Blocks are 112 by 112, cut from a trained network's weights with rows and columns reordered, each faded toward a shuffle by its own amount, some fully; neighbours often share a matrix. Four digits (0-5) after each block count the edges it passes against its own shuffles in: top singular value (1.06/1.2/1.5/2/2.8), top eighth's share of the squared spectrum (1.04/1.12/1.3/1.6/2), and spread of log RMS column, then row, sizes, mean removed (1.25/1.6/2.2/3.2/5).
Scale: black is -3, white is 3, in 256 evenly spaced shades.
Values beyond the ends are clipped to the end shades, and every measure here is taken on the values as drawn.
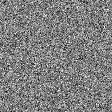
1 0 0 0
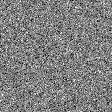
0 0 0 0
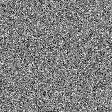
0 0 0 0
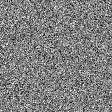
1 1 0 0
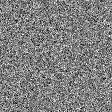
0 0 0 0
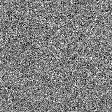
1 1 0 1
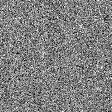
1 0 0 0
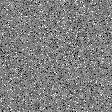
2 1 0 0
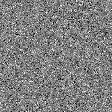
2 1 0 0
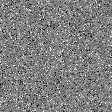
0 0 0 0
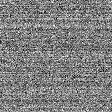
3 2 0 1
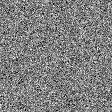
1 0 0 0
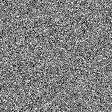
0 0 0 0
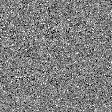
2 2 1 1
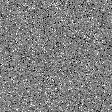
1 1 0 0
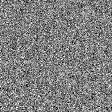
2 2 0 1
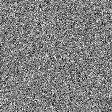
1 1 0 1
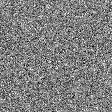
1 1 0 1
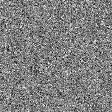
1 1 0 1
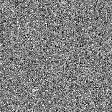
2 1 0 1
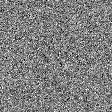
1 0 0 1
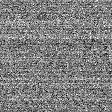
3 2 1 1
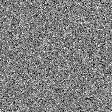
1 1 0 0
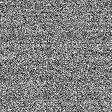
2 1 0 0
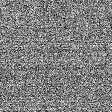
2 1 0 0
